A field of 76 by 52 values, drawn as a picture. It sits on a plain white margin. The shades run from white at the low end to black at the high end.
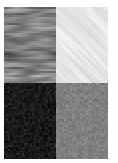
The table splits into 2 rows of 2 panels. Panel 1,1: middling, streaked across. Panel 1,2: very low, slanting down to the right, faint in contrast. Panel 2,1: very high, fine-grained, faint in contrast. Panel 2,2: middling, fine-grained, faint in contrast.
